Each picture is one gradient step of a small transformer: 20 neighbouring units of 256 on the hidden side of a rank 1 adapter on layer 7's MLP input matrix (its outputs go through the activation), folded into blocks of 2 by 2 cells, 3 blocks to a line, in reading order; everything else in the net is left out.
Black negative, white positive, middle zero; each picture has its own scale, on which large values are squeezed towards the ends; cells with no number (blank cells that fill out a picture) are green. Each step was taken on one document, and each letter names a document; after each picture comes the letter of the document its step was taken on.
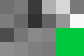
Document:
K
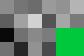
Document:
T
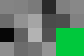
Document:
T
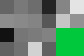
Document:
T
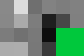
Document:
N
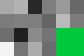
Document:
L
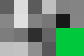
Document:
N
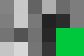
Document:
N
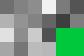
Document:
T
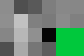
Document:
N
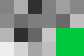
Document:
L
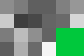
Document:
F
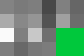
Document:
T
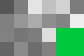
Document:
K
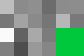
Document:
T
